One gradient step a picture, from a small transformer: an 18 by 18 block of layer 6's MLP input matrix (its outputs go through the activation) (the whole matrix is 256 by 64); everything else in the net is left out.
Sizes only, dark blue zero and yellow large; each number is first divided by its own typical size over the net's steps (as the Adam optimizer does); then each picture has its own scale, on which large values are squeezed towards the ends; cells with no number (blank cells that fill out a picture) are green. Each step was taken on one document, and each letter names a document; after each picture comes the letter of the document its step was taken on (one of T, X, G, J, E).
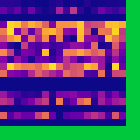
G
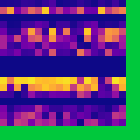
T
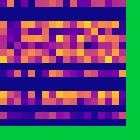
G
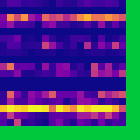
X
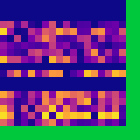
G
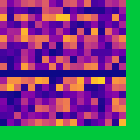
T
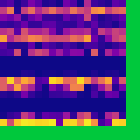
T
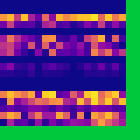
X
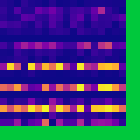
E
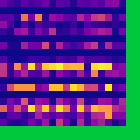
E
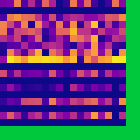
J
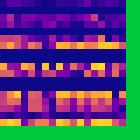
X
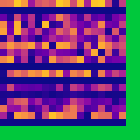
J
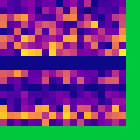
T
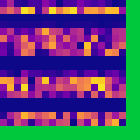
T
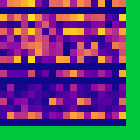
J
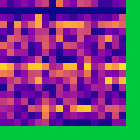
G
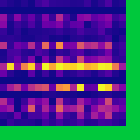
E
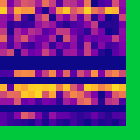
T
